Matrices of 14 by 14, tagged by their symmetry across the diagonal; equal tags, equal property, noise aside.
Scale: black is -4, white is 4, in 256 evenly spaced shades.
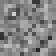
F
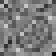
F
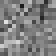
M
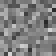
M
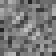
F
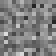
M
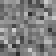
M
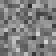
M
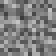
M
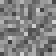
F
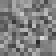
M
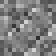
F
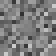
F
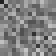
F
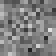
M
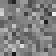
M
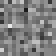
M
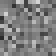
M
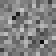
F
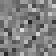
M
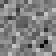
F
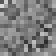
F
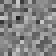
F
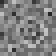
F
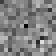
F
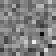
M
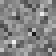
F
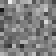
M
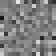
M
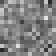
F
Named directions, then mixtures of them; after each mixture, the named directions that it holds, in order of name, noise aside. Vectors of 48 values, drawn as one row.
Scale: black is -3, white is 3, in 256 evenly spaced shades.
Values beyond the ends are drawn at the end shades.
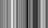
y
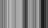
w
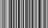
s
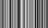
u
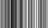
u, w, y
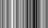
y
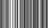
s, w, y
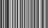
s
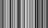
u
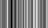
s, y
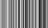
s, w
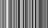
s, u, w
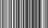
s, y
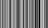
s, u, y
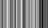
u, w, y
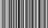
s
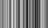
s, u, y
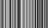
u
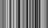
s, u, y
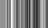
y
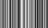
u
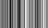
u, w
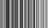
s, u, w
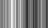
w, y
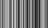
s, u, y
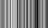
s, u, y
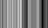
w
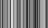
u, y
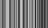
s, u, w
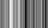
u, w, y
